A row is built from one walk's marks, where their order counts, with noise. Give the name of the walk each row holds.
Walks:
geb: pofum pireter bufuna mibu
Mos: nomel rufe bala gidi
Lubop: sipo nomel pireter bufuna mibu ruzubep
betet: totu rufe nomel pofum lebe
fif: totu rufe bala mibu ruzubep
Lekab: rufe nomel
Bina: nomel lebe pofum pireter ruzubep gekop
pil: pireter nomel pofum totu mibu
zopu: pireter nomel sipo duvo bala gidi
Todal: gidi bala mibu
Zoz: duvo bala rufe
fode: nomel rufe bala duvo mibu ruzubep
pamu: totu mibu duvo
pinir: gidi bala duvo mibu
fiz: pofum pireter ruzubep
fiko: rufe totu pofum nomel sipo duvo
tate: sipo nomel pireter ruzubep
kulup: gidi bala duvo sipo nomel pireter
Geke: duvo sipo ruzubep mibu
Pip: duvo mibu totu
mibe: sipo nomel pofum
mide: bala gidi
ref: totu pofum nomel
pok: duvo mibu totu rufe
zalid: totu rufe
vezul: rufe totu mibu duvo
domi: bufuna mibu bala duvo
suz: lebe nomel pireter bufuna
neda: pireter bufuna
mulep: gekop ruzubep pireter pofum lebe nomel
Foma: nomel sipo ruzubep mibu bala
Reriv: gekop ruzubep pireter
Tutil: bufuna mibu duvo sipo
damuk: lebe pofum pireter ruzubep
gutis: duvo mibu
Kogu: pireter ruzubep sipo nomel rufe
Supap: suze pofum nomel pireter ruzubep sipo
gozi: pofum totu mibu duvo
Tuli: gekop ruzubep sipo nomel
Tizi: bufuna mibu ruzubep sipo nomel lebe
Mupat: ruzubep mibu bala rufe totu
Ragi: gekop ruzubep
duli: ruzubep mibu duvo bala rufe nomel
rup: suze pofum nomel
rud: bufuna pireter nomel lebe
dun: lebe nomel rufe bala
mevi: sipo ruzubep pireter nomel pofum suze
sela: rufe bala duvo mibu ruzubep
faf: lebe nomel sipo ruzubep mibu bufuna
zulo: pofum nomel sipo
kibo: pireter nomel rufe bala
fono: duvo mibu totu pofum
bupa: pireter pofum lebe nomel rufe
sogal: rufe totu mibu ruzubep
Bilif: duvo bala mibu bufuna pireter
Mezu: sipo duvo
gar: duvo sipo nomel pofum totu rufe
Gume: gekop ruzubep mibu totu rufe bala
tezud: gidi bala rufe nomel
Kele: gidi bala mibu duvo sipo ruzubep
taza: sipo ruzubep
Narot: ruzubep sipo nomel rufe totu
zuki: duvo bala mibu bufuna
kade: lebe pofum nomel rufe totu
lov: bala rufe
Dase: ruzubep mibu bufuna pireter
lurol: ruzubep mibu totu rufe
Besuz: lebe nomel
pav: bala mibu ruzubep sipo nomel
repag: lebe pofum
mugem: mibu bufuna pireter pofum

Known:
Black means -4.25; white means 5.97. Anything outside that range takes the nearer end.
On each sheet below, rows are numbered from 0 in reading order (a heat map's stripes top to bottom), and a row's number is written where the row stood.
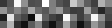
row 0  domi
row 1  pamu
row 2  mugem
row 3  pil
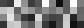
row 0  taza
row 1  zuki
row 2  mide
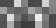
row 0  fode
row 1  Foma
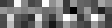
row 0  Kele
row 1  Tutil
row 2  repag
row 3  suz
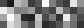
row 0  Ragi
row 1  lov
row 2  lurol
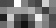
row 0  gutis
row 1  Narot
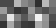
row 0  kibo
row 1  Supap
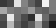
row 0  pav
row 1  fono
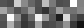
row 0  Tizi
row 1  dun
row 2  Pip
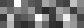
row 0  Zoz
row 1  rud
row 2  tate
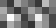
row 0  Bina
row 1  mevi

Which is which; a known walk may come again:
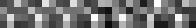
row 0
Mos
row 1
Gume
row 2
duli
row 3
neda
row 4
zulo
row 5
Todal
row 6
geb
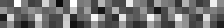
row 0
pok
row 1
zopu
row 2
mide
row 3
kade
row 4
fif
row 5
bupa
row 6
Supap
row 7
Bilif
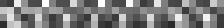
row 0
taza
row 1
Geke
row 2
fode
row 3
Zoz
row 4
sela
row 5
kulup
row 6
tate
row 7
Lubop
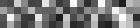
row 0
Tizi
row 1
Mupat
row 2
lov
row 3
pinir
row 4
Ragi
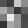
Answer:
Kogu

